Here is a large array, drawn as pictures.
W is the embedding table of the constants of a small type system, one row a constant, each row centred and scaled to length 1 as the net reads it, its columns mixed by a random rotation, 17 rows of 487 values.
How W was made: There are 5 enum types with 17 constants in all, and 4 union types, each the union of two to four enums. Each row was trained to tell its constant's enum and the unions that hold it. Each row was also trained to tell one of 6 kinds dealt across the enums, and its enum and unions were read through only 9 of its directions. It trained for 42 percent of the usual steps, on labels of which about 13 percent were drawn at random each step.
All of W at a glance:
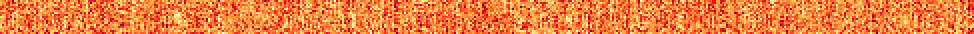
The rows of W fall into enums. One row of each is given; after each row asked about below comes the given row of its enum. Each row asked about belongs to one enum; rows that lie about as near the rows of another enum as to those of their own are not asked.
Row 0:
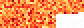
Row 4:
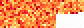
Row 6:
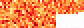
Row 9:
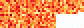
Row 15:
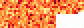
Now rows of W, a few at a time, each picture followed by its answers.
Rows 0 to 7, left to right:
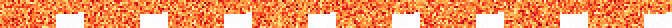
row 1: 0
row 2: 15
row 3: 0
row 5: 0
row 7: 4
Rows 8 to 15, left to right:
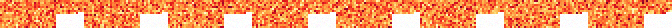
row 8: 6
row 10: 15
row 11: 4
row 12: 6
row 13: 6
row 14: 0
